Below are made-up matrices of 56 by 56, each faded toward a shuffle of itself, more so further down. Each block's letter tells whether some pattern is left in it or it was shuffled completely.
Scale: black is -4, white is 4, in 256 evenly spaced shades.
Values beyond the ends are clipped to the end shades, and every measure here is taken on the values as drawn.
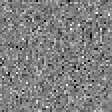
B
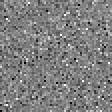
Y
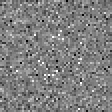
B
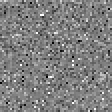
B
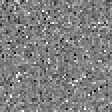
B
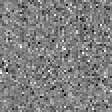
B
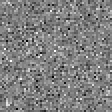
B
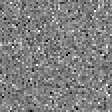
B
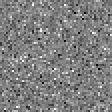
Y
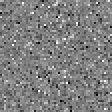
B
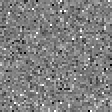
Y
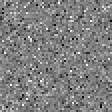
Y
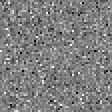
B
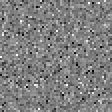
Y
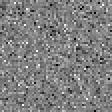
Y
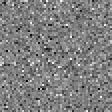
B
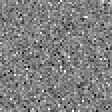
Y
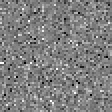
B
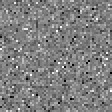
Y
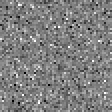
Y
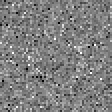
Y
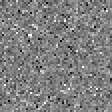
Y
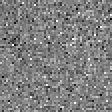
B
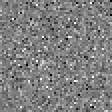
B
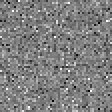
B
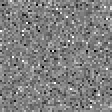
Y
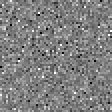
Y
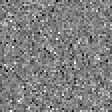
Y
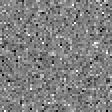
Y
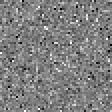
Y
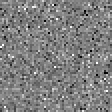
Y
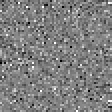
B
